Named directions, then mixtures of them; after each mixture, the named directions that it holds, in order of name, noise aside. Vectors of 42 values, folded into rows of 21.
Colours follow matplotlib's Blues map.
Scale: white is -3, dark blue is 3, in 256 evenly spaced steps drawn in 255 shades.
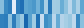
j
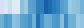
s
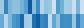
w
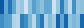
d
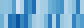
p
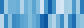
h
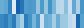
j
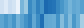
s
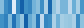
j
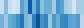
s, w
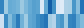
h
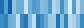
d, j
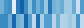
j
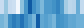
p, s, w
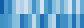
d, h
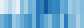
s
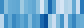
h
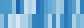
p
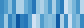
d, p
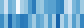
d, p, s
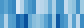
d, p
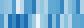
p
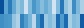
d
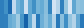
d, j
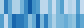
j, p, w
